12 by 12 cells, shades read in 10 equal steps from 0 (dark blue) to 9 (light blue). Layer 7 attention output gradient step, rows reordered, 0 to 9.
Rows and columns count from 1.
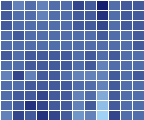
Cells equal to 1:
3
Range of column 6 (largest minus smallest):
1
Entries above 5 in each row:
0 0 0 0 0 0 0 0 0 1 1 2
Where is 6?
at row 12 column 7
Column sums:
46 42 41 39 40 42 49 44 53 41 45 42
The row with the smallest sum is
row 1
